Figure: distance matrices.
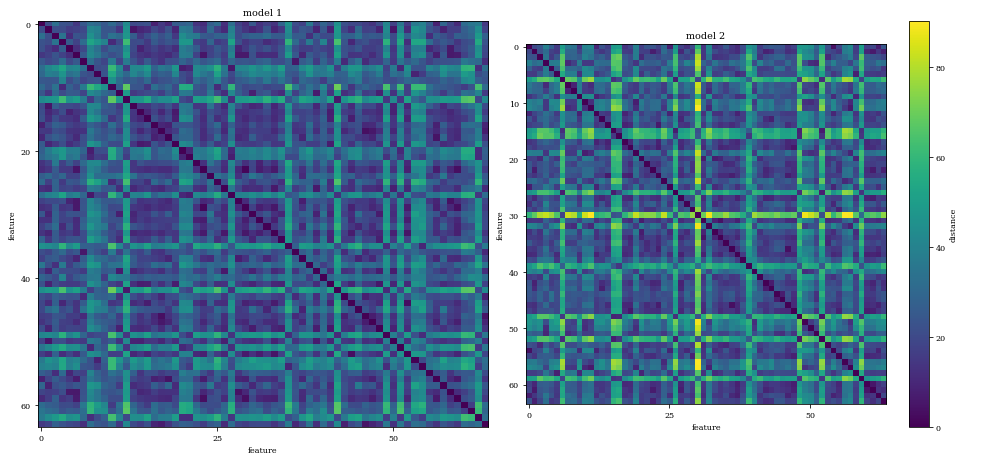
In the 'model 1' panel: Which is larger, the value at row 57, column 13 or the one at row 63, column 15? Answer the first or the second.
the second
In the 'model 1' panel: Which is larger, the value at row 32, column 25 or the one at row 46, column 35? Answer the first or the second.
the second
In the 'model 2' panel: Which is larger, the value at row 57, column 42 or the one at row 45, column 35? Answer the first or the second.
the first
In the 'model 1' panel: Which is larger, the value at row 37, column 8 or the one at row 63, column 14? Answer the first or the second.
the first
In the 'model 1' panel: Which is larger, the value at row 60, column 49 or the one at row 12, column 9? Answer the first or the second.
the first
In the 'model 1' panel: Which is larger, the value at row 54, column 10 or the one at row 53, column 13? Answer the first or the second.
the first
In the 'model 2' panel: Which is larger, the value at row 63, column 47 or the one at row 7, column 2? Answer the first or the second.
the second
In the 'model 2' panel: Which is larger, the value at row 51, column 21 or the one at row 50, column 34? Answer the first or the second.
the second
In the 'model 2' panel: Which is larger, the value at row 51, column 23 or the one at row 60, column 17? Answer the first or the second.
the first
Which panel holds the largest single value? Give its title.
model 2
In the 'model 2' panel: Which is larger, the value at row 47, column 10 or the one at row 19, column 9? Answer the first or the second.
the second
